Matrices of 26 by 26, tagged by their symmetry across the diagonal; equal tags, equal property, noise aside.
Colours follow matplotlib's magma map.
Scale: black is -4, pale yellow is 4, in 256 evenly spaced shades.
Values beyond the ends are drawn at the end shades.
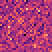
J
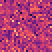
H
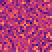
J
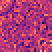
J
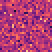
H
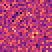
J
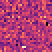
H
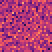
J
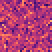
H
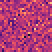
H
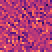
H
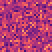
J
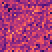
J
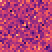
J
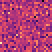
H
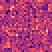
H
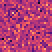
J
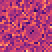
J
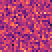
H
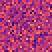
J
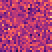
H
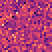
H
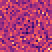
J
